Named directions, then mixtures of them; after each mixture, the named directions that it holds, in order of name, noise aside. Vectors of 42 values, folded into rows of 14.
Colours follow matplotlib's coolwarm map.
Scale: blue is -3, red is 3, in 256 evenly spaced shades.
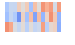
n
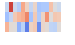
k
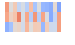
n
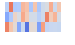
k, n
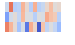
k, n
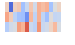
k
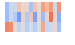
n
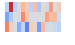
k, n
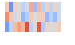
k, n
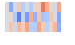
k, n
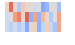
k, n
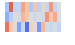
k, n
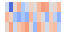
k, n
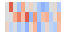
k, n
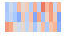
n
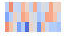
k, n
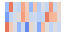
k, n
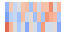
k, n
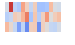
k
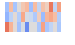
k, n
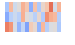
k, n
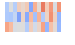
n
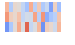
k, n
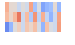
n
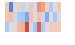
k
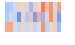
n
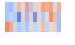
n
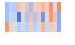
n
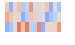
k, n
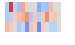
k
